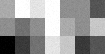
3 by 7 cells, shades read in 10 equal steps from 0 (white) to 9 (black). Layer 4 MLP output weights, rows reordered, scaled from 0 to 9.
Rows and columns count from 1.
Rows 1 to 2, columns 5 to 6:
4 4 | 3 4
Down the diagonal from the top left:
3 5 5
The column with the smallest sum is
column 4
